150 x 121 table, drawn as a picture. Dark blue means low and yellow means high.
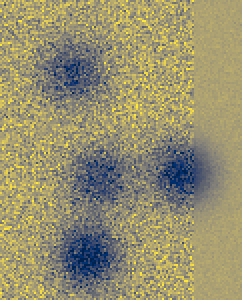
Mirror symmetry: none. Odd rows or columns: none. Dips: four. Seam: vertical, 80% of the way across, the right part calmer.
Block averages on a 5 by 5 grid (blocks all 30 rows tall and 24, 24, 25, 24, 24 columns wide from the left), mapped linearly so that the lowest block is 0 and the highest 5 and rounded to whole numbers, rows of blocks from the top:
5 3 5 5 5
4 1 4 5 5
5 3 2 1 3
5 2 2 2 4
5 0 2 5 5
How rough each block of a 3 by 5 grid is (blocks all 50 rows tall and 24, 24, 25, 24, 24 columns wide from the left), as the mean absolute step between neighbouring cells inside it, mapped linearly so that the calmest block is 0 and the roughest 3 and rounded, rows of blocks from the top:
33330 / 33330 / 33330
